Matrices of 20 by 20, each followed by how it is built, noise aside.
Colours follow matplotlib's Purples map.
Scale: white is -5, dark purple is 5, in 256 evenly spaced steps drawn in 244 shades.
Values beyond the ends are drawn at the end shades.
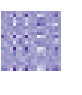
low rank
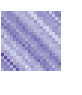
Toeplitz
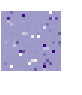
sparse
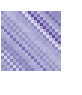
Toeplitz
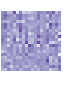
low rank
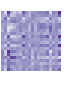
low rank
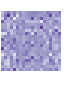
low rank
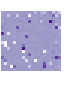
sparse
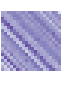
Toeplitz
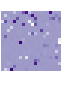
sparse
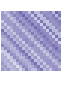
Toeplitz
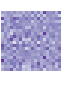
low rank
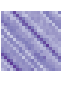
Toeplitz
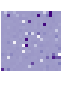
sparse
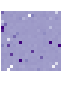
sparse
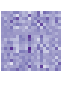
low rank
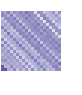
Toeplitz
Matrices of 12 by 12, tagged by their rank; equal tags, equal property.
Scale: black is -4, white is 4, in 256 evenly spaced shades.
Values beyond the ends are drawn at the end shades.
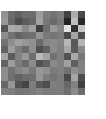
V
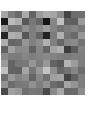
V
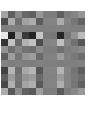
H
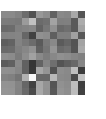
V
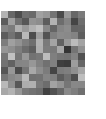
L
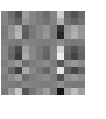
H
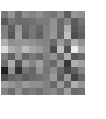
V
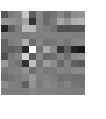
V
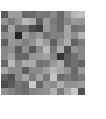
L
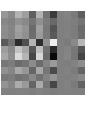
H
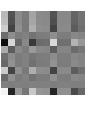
H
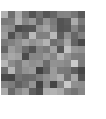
L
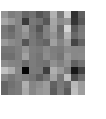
V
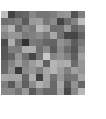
L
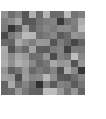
L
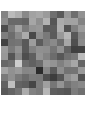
L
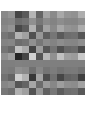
H
